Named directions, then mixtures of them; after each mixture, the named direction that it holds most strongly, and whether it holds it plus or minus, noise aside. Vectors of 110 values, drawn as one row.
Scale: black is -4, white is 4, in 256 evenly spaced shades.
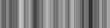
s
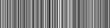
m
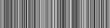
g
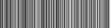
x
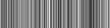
m, minus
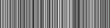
m, plus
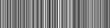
m, plus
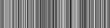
g, minus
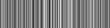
m, plus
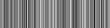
g, plus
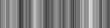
s, minus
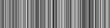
g, minus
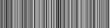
x, plus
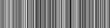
g, minus
